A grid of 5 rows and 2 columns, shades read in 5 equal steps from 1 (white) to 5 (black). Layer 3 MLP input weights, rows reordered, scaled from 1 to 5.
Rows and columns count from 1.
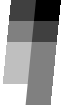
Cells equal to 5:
1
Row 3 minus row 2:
-1 -1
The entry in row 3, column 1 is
2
